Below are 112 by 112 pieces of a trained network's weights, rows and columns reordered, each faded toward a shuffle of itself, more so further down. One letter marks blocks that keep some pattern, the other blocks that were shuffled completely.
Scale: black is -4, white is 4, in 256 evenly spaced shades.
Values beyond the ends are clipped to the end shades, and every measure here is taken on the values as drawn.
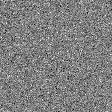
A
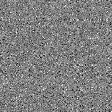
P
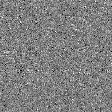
P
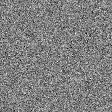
A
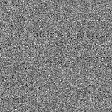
P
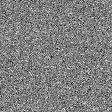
A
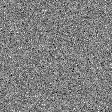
A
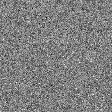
P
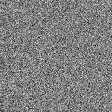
P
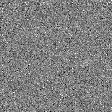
P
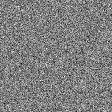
P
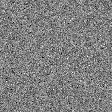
P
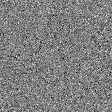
A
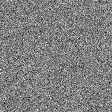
A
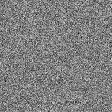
P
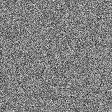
A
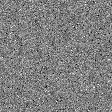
A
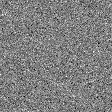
A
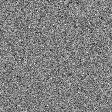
A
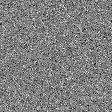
A
